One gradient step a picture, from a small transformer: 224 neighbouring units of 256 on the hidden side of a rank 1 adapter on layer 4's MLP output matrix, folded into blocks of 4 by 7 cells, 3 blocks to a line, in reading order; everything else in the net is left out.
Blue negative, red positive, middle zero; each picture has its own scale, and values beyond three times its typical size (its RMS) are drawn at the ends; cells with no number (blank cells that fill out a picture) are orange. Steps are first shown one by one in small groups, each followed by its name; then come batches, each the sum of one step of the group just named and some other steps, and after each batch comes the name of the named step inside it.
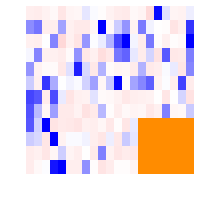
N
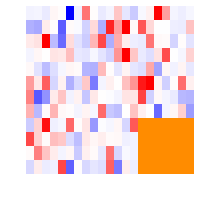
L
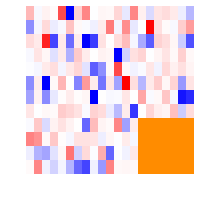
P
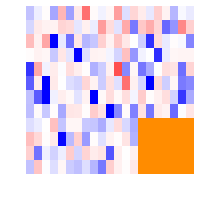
P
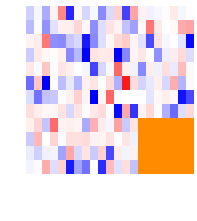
P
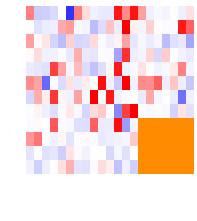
P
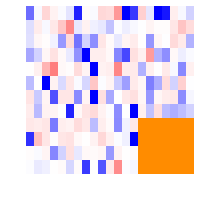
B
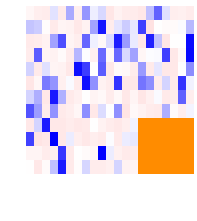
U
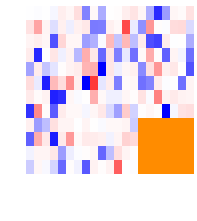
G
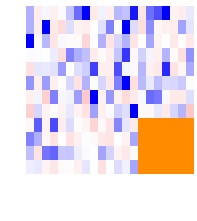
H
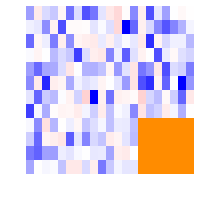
H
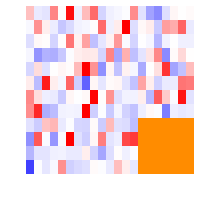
G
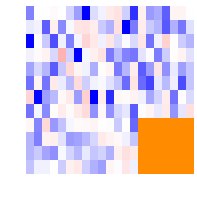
H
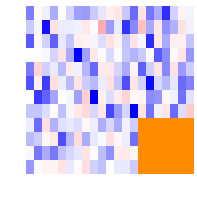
H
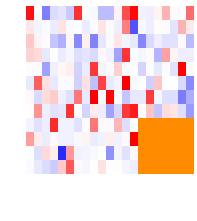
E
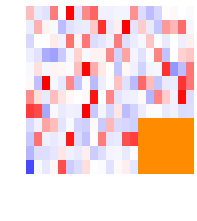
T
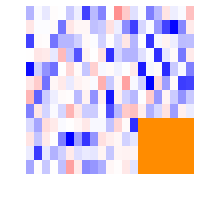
E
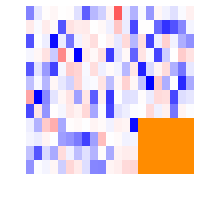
T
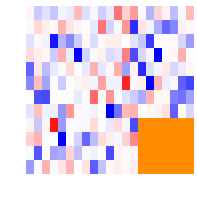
E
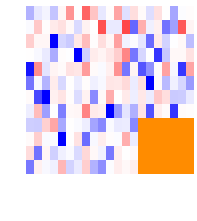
T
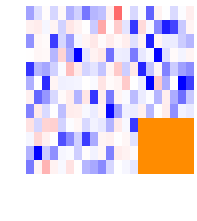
T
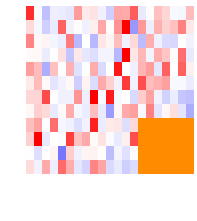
E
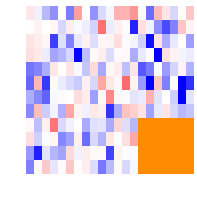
E
